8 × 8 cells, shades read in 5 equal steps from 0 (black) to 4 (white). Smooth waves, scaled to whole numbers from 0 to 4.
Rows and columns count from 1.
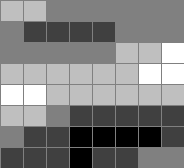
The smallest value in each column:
1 1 1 0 0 0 0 1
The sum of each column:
20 18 15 12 13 15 17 19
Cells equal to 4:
5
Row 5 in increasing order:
3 3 3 3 3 3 4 4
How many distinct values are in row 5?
2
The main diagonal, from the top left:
3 1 2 3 3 1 0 2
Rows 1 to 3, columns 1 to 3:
3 3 2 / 2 1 1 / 2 2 2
